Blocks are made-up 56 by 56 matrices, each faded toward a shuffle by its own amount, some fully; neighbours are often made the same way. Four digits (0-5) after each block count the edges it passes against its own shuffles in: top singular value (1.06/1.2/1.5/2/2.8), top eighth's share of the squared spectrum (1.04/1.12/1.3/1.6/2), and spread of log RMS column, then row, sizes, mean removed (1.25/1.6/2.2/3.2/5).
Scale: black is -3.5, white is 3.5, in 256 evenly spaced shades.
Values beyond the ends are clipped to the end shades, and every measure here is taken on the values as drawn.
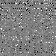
3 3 2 2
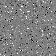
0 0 0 0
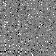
3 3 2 1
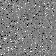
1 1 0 0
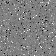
1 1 0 0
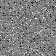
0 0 0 0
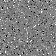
1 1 0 0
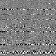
4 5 1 3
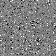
2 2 1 1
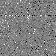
2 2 0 0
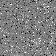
0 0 0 0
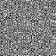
4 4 2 2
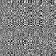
4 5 3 3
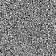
3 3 0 0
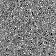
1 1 0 0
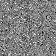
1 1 0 1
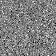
2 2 0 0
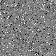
0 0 0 0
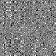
3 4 2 2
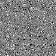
3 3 1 2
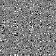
3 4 2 2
